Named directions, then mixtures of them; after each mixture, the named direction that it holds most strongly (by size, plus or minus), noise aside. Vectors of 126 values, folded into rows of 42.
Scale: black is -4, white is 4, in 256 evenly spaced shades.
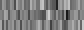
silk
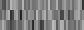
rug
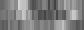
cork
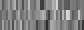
silk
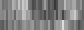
cork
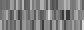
silk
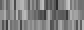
silk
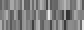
silk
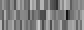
silk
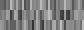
rug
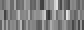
silk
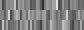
silk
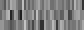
rug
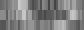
cork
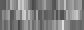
cork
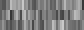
rug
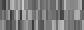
rug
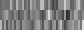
silk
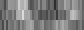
cork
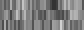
cork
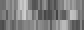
cork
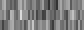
rug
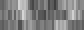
cork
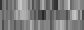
cork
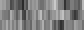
cork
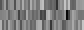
silk
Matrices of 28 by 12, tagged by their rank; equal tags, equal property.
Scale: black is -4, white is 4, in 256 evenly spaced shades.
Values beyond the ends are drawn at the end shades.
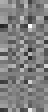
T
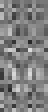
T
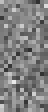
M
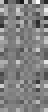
T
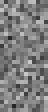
M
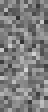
M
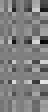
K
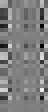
K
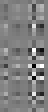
K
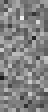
M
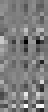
T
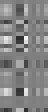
K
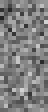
M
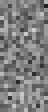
M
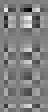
K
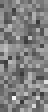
M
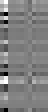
K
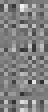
T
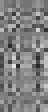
T
